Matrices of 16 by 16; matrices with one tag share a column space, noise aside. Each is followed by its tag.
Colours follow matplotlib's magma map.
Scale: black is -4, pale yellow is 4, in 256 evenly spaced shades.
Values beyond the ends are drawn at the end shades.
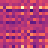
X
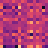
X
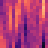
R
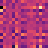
X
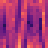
R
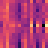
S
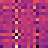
X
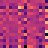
X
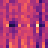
S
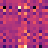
X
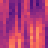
R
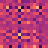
X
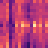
S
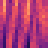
R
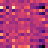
X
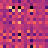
X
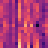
S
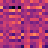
X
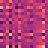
X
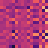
X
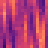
R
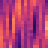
R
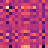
X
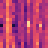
S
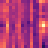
S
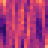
R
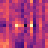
S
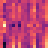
S
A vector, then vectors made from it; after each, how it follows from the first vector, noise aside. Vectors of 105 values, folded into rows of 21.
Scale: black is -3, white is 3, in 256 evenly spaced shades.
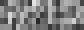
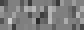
partly zeroed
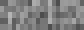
shrunk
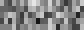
sign-scrambled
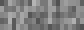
shrunk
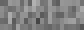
shrunk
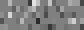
partly zeroed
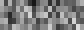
sign-scrambled
